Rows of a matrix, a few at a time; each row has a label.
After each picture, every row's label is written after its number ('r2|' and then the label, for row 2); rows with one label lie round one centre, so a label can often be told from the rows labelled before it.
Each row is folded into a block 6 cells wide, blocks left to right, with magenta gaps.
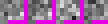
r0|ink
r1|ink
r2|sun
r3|ink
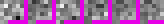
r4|sun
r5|ink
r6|sun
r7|ink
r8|ink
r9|ink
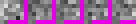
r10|sun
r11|ink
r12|ink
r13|ink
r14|ink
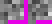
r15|ink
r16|ink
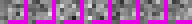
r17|ink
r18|ink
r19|sun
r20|sun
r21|ink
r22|ink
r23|ink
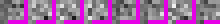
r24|ink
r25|sun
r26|sun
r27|sun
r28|ink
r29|ink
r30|sun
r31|ink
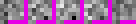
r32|ink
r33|sun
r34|sun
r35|sun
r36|ink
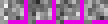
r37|sun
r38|ink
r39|ink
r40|sun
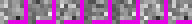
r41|sun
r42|ink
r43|sun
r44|ink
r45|ink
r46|sun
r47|sun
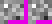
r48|sun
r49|sun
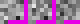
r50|sun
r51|sun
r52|ink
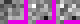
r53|ink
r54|sun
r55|sun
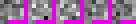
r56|ink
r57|sun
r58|sun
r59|ink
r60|ink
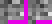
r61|ink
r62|ink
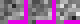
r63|ink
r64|ink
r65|sun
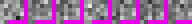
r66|sun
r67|ink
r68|ink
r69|sun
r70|ink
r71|ink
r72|ink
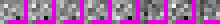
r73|sun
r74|sun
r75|sun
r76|sun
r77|sun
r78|ink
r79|sun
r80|ink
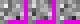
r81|sun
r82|sun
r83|sun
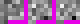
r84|ink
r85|sun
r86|sun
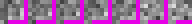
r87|ink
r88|ink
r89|ink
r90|ink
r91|ink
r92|sun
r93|sun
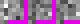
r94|sun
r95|ink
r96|ink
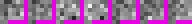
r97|ink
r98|ink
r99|sun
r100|sun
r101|ink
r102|ink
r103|ink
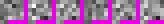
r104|ink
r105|sun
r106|sun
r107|ink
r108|sun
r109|sun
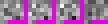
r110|sun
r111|sun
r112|sun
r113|ink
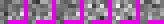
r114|ink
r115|ink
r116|ink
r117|sun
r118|sun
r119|ink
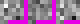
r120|sun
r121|ink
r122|sun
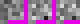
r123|ink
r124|sun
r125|sun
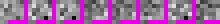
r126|sun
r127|sun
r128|sun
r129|ink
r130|ink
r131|ink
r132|sun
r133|ink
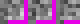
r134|ink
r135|ink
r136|ink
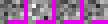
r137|ink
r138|sun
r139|ink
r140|ink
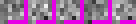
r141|ink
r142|sun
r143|sun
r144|ink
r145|sun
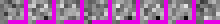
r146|ink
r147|sun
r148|sun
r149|ink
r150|sun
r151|sun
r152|sun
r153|ink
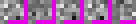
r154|sun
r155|ink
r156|sun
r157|sun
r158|ink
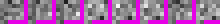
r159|ink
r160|ink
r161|ink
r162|sun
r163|sun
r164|sun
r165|ink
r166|sun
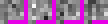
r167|ink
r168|sun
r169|ink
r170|ink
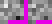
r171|sun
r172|sun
